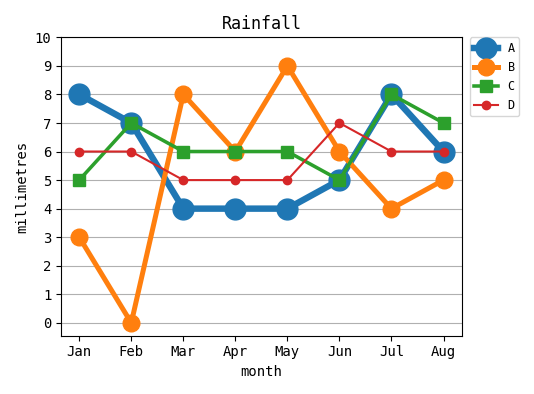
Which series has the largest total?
C
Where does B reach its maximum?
May
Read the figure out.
Title: Rainfall
x-axis: month, ticks Jan Feb Mar Apr May Jun Jul Aug
y-axis: millimetres, ticks 0 1 2 3 4 5 6 7 8 9 10
Legend: A, B, C, D
Values:
A: 8 7 4 4 4 5 8 6
B: 3 0 8 6 9 6 4 5
C: 5 7 6 6 6 5 8 7
D: 6 6 5 5 5 7 6 6
